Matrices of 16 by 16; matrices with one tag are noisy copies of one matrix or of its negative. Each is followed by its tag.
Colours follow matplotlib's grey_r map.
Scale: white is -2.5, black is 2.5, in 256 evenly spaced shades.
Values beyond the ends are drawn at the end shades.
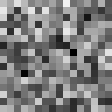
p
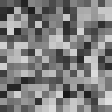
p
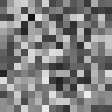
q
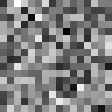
q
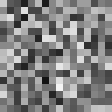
q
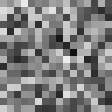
p
